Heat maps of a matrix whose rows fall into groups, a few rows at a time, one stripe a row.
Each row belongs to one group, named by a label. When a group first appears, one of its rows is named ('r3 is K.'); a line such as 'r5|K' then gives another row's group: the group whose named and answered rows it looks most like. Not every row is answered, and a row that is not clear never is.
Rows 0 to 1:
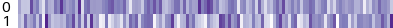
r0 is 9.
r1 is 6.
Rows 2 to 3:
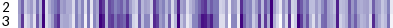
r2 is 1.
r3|1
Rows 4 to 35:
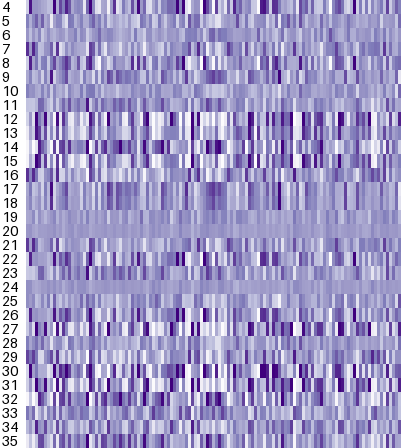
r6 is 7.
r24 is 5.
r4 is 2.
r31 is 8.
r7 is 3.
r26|2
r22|2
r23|9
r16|3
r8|2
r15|8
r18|1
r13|8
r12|8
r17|1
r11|9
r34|8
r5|6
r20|5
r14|9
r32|9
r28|6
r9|1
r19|5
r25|6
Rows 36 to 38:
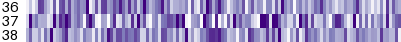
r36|9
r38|1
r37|2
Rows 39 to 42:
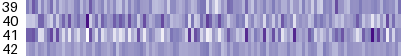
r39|3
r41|3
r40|9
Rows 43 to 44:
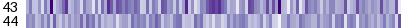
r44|6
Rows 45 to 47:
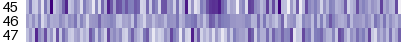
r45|1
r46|7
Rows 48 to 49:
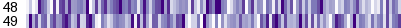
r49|2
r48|9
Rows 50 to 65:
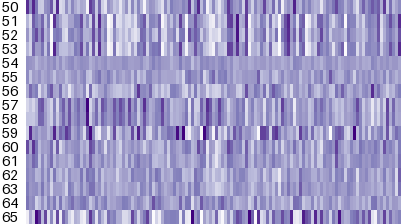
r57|9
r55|7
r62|6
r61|3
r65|8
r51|6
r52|6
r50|3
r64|5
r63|6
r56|3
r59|2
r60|3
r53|6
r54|5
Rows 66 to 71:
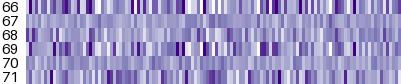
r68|3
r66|2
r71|1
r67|7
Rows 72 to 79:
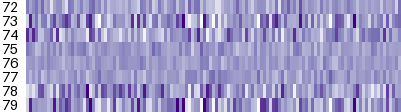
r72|6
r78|9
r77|7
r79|2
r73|2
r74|3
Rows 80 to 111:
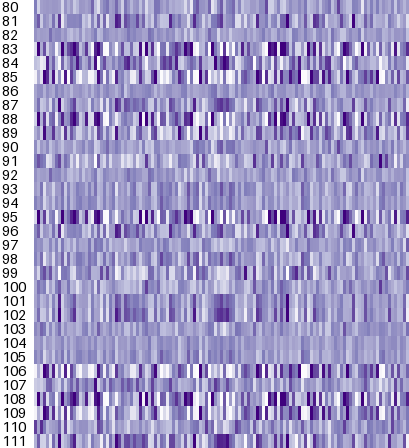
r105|5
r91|3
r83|2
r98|5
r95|2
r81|1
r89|8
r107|9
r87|1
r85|8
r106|8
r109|8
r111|1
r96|1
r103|3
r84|9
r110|3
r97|6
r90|7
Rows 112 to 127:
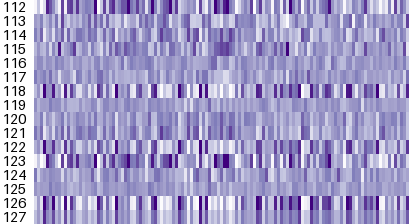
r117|6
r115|1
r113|6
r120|5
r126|8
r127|8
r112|9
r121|5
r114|5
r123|9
